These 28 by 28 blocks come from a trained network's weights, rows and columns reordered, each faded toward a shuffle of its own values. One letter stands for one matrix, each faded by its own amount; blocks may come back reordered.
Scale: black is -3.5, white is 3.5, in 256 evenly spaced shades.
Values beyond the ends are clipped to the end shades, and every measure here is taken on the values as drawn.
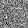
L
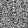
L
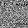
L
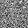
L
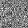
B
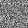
B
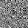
B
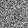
L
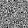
L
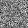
L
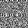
B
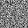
L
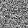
L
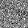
L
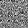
B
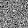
L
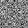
B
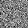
L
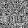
B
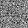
L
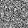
B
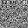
B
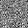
B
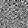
B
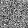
L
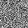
L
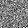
L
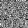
B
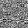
B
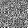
B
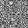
B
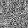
B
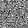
L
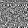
B
